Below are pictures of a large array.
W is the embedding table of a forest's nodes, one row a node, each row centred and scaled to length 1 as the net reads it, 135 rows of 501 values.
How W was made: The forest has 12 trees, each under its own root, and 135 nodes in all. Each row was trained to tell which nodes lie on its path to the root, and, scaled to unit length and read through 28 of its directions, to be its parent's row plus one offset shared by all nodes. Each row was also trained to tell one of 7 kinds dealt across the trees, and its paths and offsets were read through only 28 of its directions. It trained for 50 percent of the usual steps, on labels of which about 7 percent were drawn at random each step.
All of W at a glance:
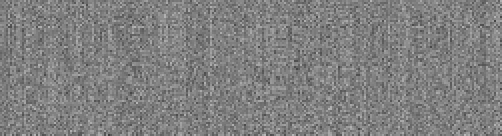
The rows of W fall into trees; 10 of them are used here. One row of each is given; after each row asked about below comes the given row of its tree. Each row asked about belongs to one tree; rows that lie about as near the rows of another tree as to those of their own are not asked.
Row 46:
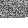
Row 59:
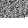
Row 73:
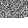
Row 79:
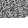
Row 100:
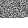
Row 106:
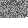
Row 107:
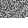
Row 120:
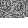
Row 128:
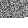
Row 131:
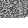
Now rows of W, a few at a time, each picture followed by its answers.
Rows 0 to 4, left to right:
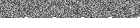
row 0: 59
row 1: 73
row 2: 46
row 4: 131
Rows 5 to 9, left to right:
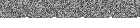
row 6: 120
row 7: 100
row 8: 79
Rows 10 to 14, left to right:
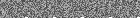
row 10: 100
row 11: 59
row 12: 79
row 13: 46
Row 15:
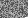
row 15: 46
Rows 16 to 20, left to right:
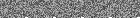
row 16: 131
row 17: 106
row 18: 106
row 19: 128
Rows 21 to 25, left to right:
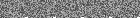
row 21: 46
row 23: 46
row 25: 131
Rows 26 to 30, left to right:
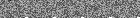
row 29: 100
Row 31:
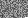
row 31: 120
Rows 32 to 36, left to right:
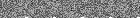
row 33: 73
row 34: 79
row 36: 59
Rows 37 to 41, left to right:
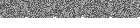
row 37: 73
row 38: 128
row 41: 46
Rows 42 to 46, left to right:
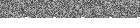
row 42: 46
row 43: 59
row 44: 59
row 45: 128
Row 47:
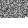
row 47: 120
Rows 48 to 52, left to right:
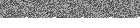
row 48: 73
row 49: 107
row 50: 131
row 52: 73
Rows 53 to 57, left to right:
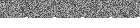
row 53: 120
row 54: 73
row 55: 59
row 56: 107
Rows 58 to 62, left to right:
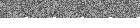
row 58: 79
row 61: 131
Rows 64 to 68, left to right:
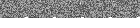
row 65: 131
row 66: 79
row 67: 79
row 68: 107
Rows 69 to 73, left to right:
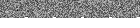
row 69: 46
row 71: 107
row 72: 46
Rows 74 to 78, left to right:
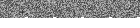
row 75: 128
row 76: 79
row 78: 120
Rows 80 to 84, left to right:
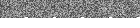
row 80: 100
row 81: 79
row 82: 46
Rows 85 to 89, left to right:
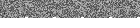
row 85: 59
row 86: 107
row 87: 73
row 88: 107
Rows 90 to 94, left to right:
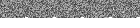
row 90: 100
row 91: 59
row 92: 59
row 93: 59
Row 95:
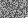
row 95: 106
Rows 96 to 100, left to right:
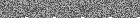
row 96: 59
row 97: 120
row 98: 79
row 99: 120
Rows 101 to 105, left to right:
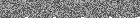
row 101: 131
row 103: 46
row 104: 100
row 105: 120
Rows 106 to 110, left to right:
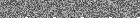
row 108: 79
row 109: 106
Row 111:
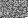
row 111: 46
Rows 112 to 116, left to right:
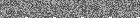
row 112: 73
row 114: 100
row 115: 100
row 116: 79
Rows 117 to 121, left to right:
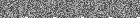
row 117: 59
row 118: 128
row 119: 73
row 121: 59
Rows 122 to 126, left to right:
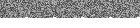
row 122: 79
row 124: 106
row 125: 73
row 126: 120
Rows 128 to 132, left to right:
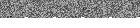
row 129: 107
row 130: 100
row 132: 120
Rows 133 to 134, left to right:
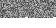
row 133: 79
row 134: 106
